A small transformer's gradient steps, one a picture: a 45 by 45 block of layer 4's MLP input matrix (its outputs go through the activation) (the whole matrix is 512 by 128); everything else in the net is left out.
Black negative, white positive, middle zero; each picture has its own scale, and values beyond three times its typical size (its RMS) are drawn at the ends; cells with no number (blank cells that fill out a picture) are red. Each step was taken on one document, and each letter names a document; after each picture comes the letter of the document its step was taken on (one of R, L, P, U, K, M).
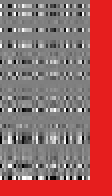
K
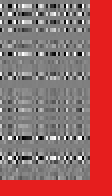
K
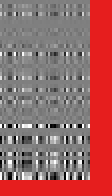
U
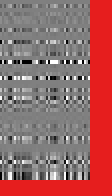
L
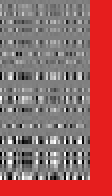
U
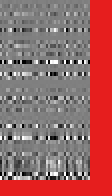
L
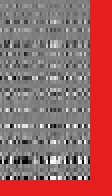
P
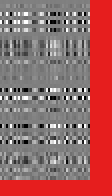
P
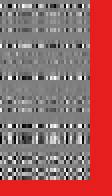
K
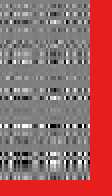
P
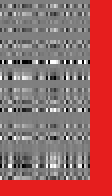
L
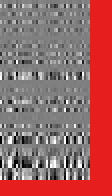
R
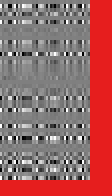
K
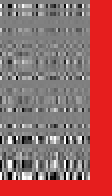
U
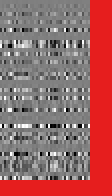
R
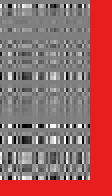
K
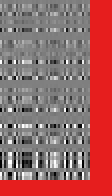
U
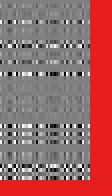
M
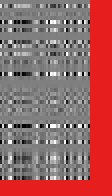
L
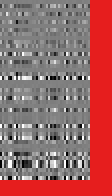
R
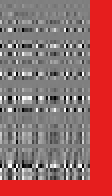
U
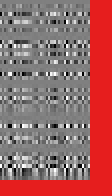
L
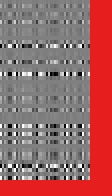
M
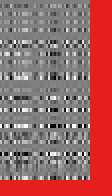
P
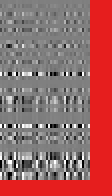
M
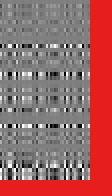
U
